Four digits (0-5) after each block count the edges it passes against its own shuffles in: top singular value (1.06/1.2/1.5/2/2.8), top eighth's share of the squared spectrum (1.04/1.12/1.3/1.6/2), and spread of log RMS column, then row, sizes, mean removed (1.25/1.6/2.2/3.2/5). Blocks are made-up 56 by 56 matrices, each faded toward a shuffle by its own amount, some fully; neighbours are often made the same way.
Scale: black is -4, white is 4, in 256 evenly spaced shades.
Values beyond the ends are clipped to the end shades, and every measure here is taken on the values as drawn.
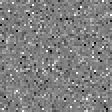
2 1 0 0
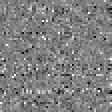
3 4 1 2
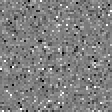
1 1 0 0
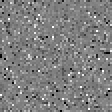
0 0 0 0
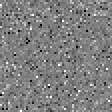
1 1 0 0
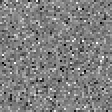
2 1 0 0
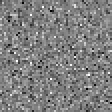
2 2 0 0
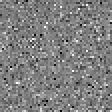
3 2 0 1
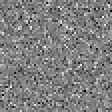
1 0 0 0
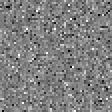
0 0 0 0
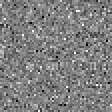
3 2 0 0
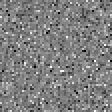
0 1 0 0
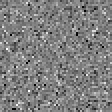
3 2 1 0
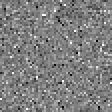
1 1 0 0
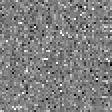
3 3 1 1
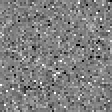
0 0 0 0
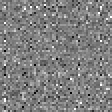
4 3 2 1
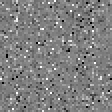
2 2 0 0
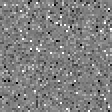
0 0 0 0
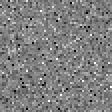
0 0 0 0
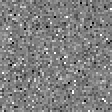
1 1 0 0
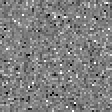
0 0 0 0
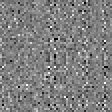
4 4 2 2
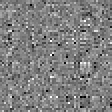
4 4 2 2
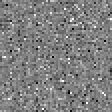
2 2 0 0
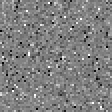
1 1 0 0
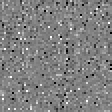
2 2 0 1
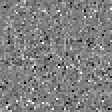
2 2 0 1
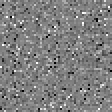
2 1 0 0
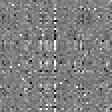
4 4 2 2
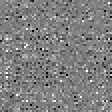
3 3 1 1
